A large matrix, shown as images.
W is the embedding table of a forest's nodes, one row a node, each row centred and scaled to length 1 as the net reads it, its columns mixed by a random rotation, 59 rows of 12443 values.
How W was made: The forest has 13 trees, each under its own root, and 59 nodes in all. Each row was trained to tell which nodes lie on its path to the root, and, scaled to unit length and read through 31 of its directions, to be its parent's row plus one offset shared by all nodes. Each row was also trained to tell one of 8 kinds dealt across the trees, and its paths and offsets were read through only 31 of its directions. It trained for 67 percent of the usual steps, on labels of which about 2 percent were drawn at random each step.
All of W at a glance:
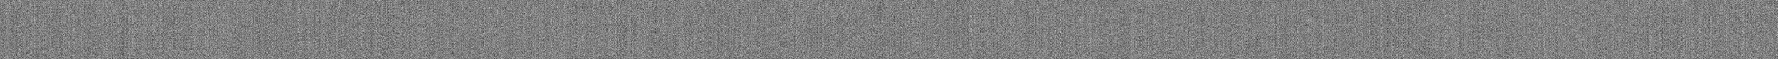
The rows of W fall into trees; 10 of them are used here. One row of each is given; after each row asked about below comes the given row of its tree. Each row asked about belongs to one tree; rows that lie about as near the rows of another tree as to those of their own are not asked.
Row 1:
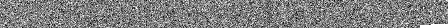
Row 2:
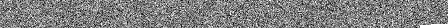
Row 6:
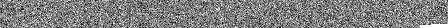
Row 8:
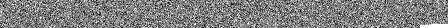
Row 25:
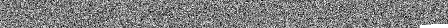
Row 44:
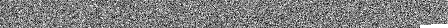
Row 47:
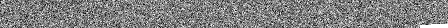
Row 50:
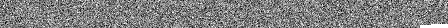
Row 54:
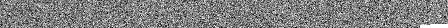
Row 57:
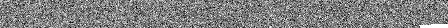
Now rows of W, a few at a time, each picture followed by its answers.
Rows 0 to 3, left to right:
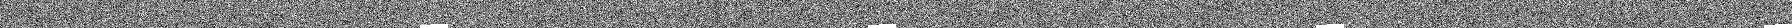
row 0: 54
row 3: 1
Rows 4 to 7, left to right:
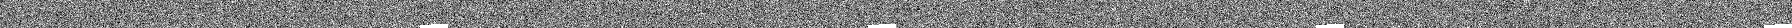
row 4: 6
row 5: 57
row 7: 8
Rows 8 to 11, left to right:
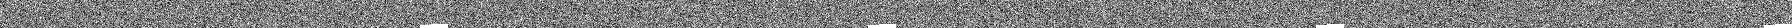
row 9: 57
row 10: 1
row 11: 44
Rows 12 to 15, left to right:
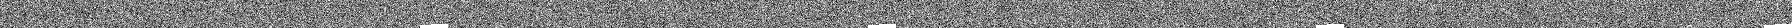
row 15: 2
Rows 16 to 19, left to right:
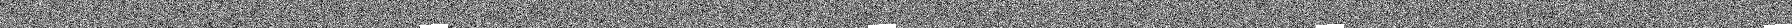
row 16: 57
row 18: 47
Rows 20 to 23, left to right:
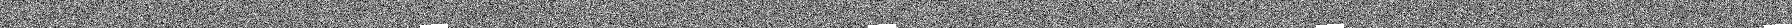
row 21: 47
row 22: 2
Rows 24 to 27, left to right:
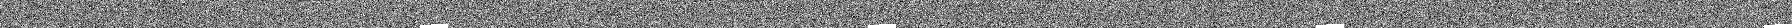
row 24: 25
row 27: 6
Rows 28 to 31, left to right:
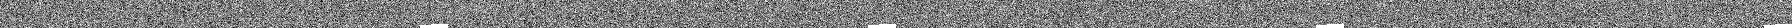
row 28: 57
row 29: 8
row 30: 50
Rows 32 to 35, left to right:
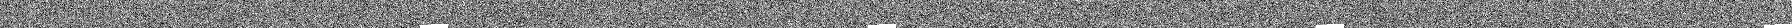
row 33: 47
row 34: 25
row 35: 54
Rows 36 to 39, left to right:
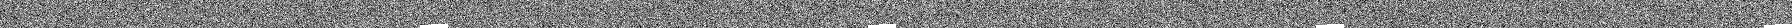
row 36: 2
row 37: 50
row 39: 54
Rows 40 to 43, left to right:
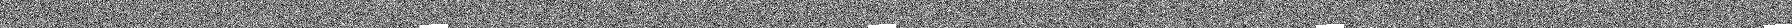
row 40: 47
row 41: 44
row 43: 57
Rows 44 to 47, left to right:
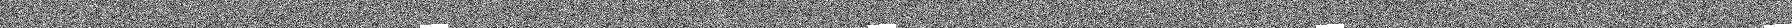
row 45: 57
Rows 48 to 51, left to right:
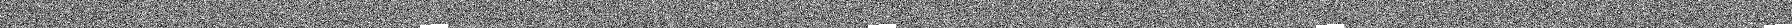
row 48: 54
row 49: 54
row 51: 6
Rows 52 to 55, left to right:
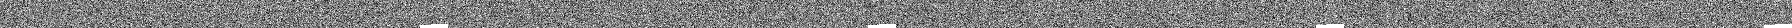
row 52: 44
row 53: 44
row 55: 25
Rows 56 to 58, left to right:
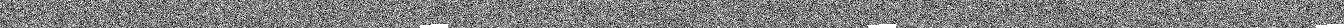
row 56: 6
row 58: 25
